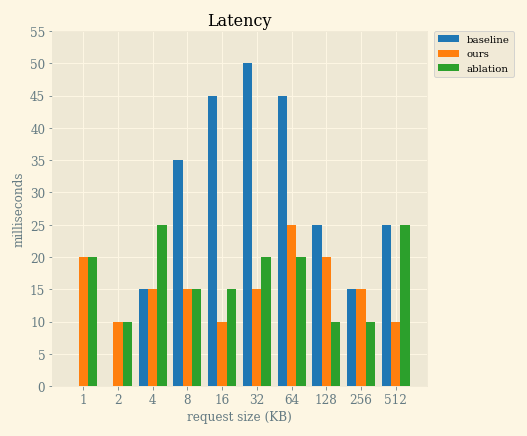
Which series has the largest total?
baseline
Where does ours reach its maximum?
64
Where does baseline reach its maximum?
32
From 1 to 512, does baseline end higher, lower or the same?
higher
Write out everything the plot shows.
Title: Latency
x-axis: request size (KB), ticks 1 2 4 8 16 32 64 128 256 512
y-axis: milliseconds, ticks 0 5 10 15 20 25 30 35 40 45 50 55
Legend: baseline, ours, ablation
Values:
baseline: 0 0 15 35 45 50 45 25 15 25
ours: 20 10 15 15 10 15 25 20 15 10
ablation: 20 10 25 15 15 20 20 10 10 25
